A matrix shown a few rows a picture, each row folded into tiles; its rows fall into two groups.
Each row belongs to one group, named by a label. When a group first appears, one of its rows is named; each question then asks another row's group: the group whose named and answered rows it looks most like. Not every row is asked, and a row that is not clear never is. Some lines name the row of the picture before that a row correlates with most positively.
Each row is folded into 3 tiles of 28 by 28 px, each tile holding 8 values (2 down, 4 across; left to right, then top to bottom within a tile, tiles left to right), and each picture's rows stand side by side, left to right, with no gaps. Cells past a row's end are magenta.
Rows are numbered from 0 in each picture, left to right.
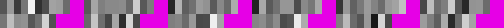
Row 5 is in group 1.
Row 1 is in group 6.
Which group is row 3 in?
1
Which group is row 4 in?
6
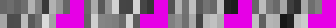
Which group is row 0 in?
1
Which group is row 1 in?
6
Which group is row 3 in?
1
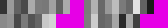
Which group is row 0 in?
1
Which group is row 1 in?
6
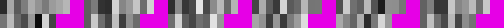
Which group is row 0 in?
6
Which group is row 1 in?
6
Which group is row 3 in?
1
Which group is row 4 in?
1
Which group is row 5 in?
6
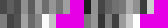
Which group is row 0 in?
1
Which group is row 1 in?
1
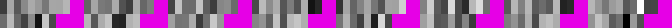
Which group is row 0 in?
6
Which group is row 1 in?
1
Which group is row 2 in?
1
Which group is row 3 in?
1
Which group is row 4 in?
6
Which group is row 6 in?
1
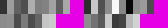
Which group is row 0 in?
1
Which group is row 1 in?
1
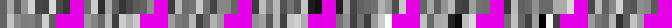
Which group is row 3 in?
1
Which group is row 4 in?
1
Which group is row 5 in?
1
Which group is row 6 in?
6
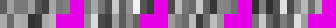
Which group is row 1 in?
6
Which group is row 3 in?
6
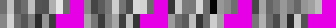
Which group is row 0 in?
6
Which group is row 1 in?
6
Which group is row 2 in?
1
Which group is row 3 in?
6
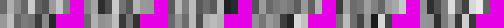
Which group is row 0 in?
6
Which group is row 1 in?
6
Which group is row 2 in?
1
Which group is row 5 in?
6
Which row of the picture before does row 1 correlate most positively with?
0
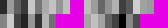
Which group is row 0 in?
6
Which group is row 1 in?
6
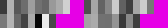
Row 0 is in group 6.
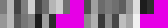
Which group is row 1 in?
1
